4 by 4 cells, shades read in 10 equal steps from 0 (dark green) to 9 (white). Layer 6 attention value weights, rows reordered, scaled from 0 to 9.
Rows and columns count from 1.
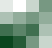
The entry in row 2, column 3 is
4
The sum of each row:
28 20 13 12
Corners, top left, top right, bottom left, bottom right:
8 4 0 7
